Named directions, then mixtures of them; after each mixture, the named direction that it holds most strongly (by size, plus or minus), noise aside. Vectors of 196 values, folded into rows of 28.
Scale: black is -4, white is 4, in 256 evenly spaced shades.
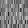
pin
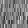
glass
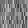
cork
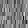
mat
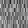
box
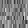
mat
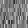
glass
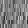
glass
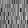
pin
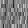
glass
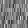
glass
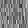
pin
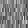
mat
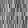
cork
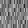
box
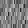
pin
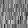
glass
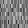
pin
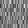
box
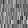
glass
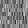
mat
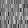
pin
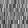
box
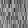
box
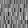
pin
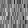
box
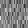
box
